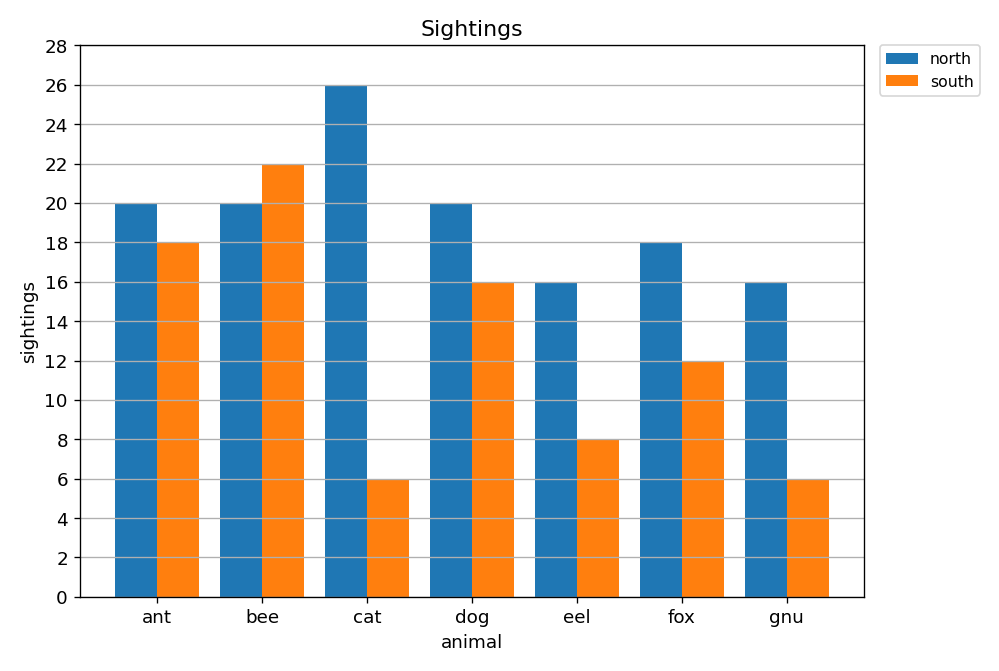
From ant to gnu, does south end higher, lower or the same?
lower
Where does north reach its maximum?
cat
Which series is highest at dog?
north
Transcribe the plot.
Title: Sightings
x-axis: animal, ticks ant bee cat dog eel fox gnu
y-axis: sightings, ticks 0 2 4 6 8 10 12 14 16 18 20 22 24 26 28
Legend: north, south
Values:
north: 20 20 26 20 16 18 16
south: 18 22 6 16 8 12 6
